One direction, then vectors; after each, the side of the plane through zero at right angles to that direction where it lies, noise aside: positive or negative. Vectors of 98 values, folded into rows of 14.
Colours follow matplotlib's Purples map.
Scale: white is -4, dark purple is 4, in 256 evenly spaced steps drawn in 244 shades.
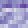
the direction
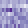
negative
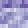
positive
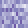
negative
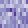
negative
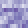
negative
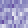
positive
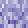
negative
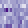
negative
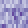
negative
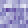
negative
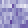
negative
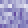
negative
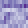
positive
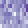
positive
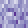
negative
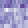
positive
